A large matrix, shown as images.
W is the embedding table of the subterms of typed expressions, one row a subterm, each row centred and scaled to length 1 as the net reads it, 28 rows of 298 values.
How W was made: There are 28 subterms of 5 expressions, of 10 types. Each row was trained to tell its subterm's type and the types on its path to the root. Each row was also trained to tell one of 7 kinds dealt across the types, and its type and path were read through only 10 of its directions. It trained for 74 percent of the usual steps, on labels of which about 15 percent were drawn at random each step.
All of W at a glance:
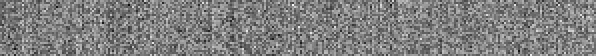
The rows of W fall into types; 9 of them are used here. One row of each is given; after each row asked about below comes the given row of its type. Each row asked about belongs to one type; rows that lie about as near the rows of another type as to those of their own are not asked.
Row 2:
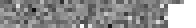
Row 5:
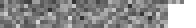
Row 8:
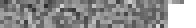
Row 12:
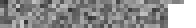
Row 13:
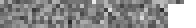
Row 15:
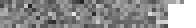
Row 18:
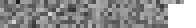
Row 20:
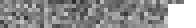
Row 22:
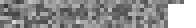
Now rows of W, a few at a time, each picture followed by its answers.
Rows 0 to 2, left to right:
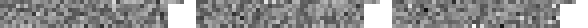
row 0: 12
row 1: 18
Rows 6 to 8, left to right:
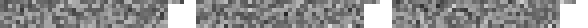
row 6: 8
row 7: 18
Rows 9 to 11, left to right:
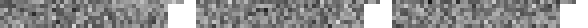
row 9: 12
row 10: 20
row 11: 20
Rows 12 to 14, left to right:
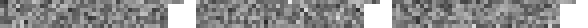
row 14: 2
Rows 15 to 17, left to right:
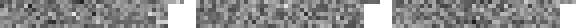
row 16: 22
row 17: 15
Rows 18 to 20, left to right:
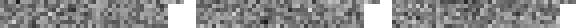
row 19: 12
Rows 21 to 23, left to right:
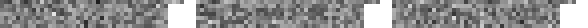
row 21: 2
